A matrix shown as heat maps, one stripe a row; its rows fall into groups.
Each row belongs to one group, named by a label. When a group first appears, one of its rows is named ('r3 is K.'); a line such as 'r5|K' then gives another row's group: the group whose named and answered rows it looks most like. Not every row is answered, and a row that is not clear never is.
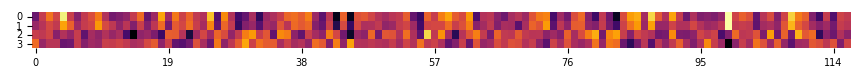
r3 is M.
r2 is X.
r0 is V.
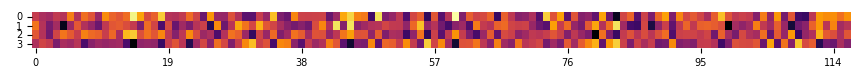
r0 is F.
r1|M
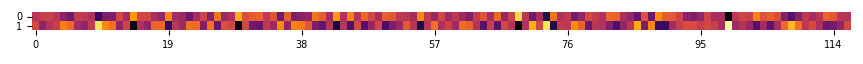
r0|M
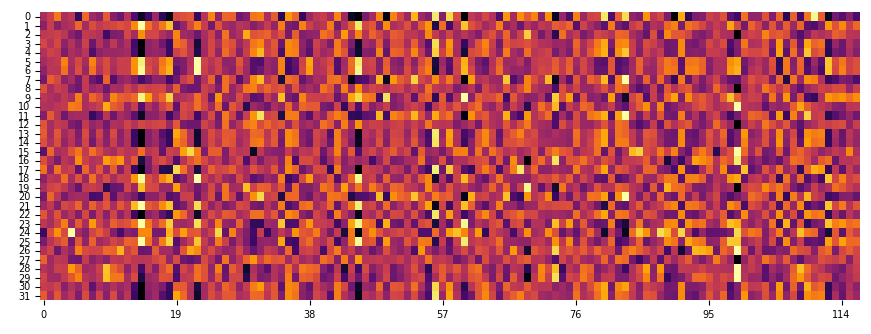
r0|X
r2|M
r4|X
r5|F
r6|F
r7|X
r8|M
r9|F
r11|X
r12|M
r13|X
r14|X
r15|V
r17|X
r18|F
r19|M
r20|X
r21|F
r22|X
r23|F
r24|V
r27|M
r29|V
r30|X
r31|X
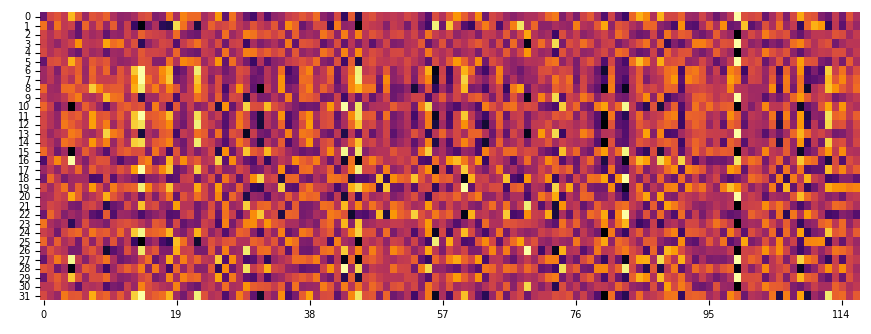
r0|V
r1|X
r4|M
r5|V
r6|F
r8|F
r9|V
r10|M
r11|F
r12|F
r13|V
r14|F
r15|M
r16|V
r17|F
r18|X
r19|F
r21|M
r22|X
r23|M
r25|X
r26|M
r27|V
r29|V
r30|M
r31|F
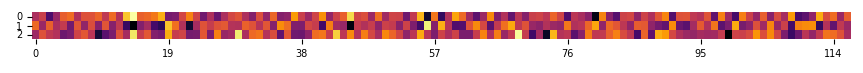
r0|F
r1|X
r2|M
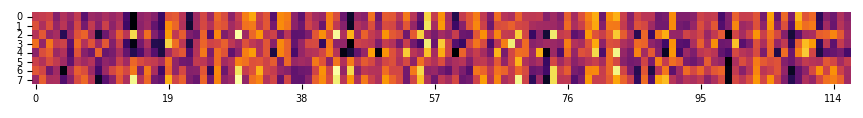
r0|X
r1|X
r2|M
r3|X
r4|X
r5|M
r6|M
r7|M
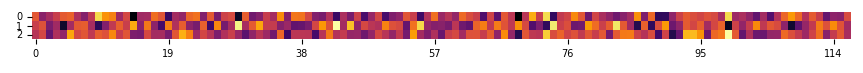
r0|V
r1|M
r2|V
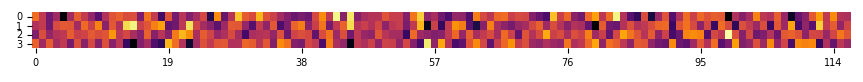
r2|V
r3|X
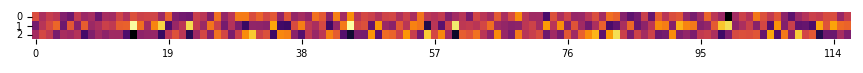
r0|M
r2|X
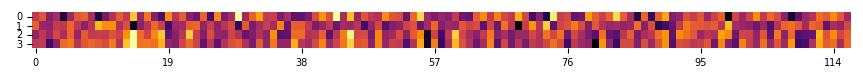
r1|V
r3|F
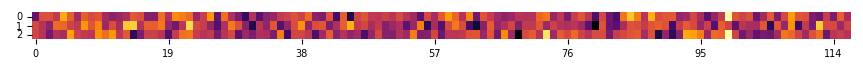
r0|V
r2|V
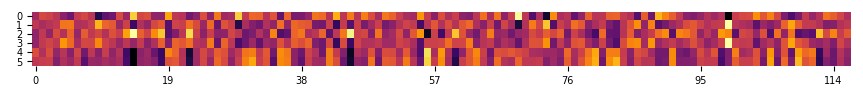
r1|V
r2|F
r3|V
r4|X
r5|X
